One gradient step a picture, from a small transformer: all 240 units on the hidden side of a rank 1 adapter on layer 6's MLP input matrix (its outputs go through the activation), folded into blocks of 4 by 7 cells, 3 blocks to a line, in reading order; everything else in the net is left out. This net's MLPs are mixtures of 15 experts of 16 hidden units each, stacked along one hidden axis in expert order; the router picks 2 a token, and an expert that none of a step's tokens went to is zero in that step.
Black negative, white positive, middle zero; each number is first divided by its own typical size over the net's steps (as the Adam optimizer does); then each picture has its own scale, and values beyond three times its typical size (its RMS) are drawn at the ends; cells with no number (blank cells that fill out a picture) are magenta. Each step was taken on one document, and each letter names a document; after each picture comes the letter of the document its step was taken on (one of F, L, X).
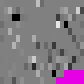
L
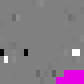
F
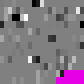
L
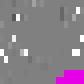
F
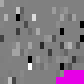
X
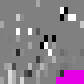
X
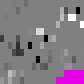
X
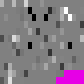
X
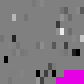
F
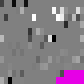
X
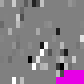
L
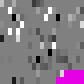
L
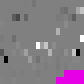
F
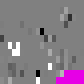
X
